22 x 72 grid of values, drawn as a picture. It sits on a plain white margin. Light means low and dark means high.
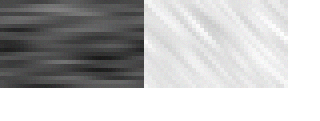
It is made of 1 by 2 panels. Panel 1,1: high, streaked across. Panel 1,2: very low, slanting down to the right, faint in contrast.
